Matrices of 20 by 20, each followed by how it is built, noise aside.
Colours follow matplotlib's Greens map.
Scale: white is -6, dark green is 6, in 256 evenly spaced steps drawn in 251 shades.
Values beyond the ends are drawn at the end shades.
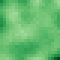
smooth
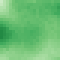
smooth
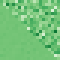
upper triangular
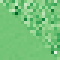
upper triangular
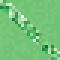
banded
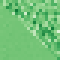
upper triangular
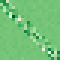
banded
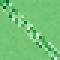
banded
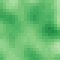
smooth
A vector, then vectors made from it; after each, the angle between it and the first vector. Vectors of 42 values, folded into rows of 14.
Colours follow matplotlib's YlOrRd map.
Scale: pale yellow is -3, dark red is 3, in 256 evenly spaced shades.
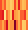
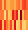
partly aligned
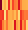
partly aligned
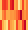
partly opposed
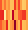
nearly parallel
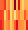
partly aligned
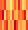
nearly parallel
